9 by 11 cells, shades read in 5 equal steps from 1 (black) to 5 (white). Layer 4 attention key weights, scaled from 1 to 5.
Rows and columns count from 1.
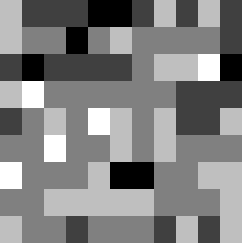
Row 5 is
2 3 4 3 5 4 3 4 2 2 4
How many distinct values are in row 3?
5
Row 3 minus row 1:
-2 -1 0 0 1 1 1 0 2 1 -1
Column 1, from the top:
4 4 2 4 2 3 5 3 4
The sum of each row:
26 32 28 33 36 37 34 39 33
